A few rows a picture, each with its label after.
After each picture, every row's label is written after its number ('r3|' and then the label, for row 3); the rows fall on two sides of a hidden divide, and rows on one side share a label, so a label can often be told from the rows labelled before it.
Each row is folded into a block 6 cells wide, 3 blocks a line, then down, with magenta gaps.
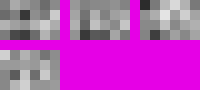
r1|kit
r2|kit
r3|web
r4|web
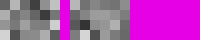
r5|kit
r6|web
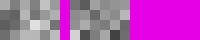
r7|web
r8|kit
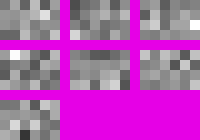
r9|web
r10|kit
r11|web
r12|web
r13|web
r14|web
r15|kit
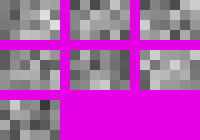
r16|web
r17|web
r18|kit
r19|kit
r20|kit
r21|web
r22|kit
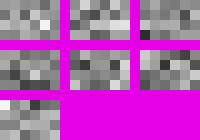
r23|web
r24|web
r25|kit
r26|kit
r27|kit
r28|web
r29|web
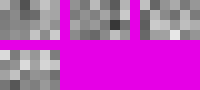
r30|web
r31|kit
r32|web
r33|web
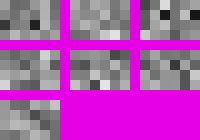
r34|web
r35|web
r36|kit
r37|kit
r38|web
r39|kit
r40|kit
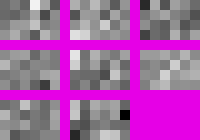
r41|kit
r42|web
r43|kit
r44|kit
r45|web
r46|web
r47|kit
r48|web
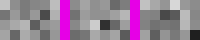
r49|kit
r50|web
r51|web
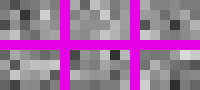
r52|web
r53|web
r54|web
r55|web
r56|kit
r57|kit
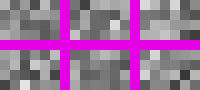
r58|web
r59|kit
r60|web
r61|web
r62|kit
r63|kit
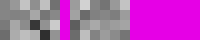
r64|web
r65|web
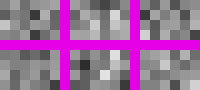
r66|kit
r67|web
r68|kit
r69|kit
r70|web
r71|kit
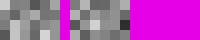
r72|web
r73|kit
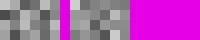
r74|kit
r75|web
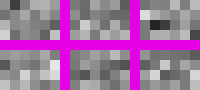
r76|kit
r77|web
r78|web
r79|web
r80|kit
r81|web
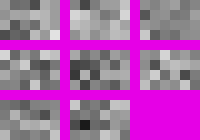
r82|web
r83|web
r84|kit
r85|kit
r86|kit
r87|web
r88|kit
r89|web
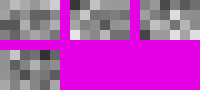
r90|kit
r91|kit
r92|web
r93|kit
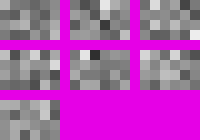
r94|kit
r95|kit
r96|kit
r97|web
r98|kit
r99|web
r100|web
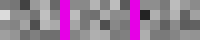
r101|web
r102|web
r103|kit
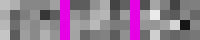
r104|kit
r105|kit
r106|kit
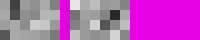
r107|web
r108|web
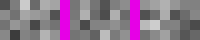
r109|kit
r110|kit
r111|kit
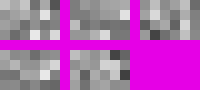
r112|web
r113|web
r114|web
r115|web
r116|web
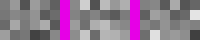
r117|kit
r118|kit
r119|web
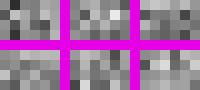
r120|kit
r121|web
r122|kit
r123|kit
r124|web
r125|web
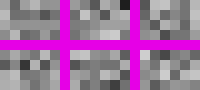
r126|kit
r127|web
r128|kit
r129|kit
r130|kit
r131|web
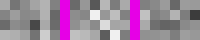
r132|web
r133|web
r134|kit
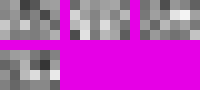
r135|kit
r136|web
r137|web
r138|kit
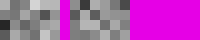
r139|web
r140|web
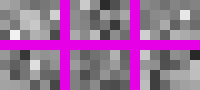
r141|web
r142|kit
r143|web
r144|kit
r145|kit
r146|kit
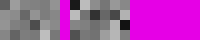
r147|kit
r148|kit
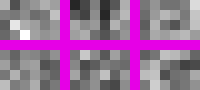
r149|web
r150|kit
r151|web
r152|kit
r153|kit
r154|kit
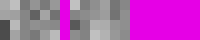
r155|web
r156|web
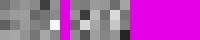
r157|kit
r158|web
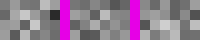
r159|kit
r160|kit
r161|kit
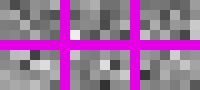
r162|kit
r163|kit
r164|kit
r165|web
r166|kit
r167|web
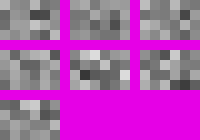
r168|kit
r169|kit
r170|kit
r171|web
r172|kit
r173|kit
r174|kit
